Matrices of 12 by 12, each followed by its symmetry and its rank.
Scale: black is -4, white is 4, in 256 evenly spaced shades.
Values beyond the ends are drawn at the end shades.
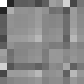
symmetric, rank two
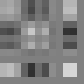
symmetric, rank one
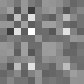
symmetric, rank two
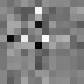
antisymmetric, rank two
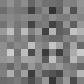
antisymmetric, rank two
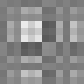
symmetric, rank one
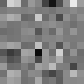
neither, rank two
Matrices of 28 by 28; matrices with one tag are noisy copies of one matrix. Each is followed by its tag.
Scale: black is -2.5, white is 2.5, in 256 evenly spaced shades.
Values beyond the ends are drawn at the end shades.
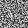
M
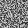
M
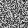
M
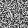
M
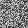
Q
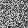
Q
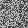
Q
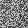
Q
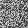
Q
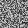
M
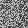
Q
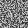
M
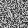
M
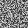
M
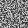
M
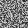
M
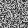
M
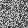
Q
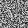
M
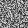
M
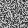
M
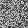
Q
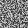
M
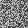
Q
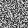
M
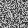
M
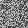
Q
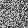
Q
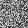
Q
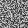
M
